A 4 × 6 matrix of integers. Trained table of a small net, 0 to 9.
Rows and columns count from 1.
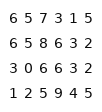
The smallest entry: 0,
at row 3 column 2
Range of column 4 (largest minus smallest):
6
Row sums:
27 30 20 26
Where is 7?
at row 1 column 3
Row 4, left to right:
1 2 5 9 4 5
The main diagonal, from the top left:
6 5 6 9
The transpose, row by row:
6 6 3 1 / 5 5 0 2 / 7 8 6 5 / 3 6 6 9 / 1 3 3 4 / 5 2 2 5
